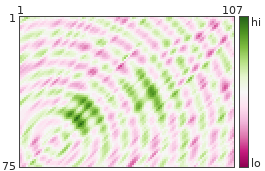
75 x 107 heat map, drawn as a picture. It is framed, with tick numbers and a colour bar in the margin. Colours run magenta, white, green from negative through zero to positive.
Two bumps rise from the field. Rings spread out from the bottom left. On average the colour sits 50% of the way up the scale. The halves do not mirror each other.
